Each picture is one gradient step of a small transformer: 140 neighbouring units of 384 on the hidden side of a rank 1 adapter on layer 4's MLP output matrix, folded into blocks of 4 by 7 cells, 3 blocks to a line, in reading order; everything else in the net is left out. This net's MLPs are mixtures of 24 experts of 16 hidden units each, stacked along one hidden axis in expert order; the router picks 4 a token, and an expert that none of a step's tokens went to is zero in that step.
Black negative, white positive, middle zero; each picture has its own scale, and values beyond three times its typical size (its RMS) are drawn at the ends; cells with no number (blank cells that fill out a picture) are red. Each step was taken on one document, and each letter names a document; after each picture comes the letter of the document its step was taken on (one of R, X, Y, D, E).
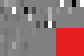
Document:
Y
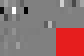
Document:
Y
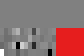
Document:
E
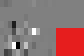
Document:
E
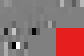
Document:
Y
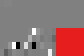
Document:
E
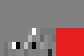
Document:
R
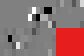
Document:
E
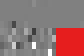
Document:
R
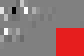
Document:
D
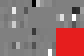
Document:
R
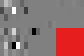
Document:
Y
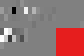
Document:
D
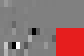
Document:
Y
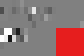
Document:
D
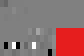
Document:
R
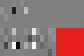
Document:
R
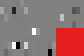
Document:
E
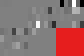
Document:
R
